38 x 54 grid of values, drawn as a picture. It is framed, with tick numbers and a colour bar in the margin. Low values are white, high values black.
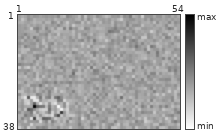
No overall slope runs across the table. Neither half mirrors the other. The texture is fine-grained noise. An odd patch, rougher than its surroundings, sits in the bottom left. Values change most from cell to cell in the bottom left. No regular stripes run through it. The distribution is heavy-tailed on both sides.
